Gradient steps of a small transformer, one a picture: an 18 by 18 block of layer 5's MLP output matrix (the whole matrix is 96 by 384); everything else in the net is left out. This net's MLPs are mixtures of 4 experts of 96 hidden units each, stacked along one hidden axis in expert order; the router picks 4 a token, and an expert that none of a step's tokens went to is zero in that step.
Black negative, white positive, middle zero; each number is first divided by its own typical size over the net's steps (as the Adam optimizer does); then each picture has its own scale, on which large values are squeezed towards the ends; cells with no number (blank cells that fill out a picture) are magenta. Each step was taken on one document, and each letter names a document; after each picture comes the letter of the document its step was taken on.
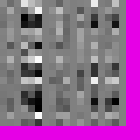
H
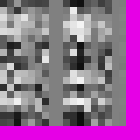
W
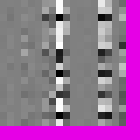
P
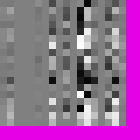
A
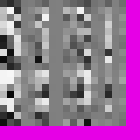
W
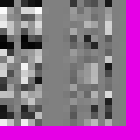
W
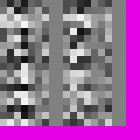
W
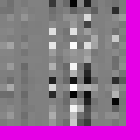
A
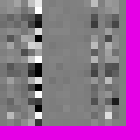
H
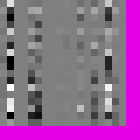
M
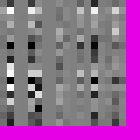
M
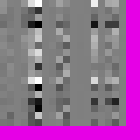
H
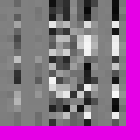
A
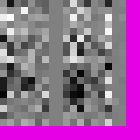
W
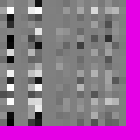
M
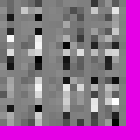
M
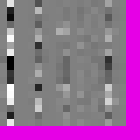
M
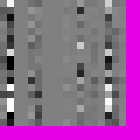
M
